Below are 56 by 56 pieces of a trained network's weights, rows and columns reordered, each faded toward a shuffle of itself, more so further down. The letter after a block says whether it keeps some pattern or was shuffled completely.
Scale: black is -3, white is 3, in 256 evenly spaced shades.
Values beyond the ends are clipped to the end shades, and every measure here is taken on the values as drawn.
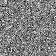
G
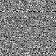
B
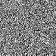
B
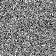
G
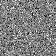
G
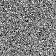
G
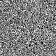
G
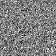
B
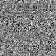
B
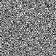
B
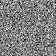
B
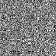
B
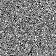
G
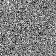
G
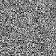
B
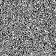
G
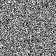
G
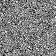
G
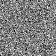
G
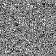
B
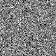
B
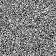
G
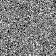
G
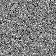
G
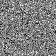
G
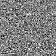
B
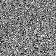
B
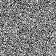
G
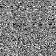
B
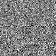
B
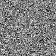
B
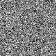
B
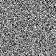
B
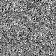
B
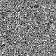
B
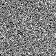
G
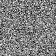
G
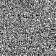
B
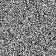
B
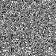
B
